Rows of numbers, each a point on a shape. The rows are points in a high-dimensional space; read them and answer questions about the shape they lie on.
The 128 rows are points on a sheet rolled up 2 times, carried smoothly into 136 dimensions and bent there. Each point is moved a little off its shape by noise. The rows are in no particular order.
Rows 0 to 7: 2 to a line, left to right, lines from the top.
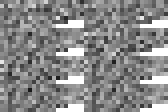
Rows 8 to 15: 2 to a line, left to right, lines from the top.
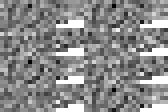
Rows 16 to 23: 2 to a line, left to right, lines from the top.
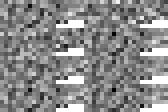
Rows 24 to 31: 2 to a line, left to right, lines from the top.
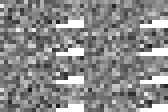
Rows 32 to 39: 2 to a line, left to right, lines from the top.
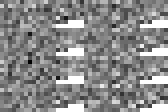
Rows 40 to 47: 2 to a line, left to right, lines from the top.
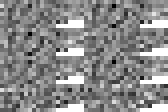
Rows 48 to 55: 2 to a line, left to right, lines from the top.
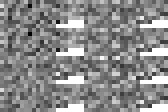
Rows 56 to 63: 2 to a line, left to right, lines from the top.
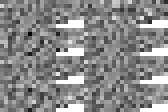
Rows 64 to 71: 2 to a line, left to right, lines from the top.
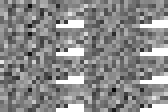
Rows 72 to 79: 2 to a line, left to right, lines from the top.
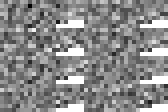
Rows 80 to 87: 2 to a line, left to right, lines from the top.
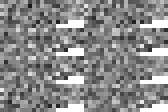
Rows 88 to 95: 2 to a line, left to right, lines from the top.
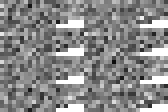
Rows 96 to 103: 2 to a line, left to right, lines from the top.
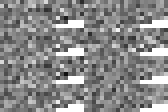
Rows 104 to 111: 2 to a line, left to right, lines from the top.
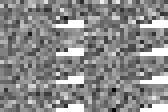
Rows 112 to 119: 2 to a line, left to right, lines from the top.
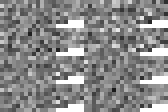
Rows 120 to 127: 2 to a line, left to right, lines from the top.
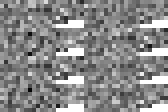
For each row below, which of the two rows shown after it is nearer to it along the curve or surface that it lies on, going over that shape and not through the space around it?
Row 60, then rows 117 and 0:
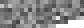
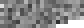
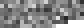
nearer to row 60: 117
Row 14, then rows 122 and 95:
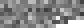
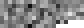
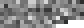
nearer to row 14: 122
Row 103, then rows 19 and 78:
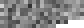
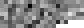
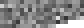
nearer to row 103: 78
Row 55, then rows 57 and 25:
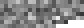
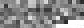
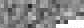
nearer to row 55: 25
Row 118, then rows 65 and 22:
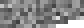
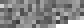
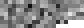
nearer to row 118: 65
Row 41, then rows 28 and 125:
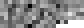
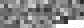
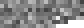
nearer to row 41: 125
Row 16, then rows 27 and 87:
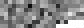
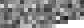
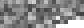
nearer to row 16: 87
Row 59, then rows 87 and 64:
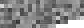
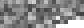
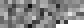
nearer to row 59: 87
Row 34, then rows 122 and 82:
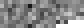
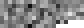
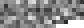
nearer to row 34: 122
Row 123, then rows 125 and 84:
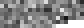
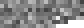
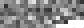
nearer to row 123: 84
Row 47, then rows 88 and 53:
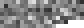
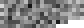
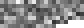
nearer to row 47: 53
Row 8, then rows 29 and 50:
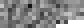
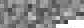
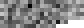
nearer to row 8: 29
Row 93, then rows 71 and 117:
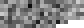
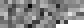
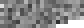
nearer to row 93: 71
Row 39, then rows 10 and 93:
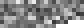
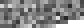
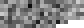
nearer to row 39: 10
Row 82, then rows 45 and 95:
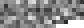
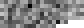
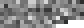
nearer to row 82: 95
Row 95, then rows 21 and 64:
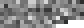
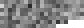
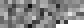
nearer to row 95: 64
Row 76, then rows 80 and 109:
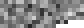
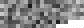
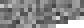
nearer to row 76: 80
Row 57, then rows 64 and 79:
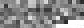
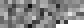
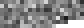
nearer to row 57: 79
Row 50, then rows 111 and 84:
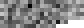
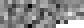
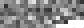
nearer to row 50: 111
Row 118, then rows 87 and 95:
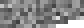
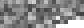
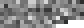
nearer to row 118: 87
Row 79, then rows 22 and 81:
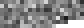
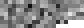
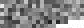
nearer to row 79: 81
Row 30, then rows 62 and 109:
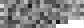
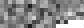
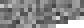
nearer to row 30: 62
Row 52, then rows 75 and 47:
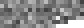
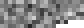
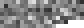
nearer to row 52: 75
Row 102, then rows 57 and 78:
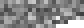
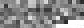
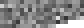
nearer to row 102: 78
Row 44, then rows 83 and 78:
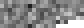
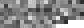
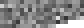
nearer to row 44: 78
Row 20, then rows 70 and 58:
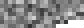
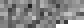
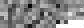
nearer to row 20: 58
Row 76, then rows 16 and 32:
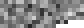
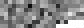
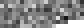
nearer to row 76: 16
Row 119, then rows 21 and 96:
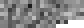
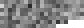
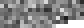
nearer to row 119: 21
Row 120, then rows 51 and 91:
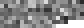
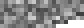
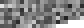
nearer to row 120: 91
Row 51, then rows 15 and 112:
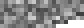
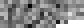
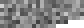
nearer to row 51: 15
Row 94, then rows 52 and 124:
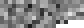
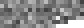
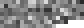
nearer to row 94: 52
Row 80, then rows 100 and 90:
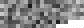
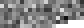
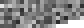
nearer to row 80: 90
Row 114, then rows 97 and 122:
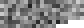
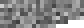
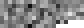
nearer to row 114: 122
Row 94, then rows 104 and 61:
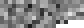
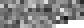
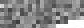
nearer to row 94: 61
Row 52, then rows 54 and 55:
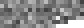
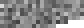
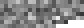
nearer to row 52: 55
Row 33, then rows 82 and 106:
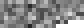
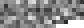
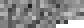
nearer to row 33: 106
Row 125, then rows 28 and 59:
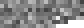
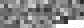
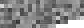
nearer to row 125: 59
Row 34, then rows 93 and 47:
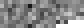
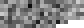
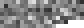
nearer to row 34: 93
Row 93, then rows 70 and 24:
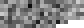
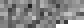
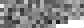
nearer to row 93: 24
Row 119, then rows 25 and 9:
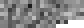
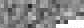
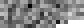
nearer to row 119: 25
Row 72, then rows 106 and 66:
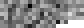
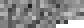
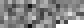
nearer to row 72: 66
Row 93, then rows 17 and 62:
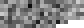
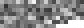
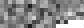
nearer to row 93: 62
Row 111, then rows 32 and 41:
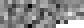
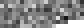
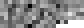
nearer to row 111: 41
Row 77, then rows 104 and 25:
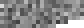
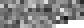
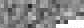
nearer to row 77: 25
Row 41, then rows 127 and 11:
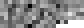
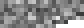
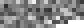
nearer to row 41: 127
